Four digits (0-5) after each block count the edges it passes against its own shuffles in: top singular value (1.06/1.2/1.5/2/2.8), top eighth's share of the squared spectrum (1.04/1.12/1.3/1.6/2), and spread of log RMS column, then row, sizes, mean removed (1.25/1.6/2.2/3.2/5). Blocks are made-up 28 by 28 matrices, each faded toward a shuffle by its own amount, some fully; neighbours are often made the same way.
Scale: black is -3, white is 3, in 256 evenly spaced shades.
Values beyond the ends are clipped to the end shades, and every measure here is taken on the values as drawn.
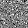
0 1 0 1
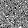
0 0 0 0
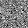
0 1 0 0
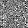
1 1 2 0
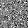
0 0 0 0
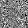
0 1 2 0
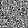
1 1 0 0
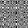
4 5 3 2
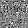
2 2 0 0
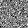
1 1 0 0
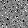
0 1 0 0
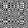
4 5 3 3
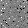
1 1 0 0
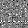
3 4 0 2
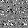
2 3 0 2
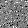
0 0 0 0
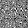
2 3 0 1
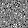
2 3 0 0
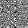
3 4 2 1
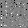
3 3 1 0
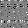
3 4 1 2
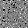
3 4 1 1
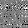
3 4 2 2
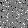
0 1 0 0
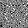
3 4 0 1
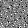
0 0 0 0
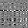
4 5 1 3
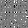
3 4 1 1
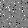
2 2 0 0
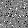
0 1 0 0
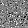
1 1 0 1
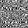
3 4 1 2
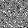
1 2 0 0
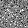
0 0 0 0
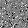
0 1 0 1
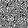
2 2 0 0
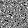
0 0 0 0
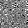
3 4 1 1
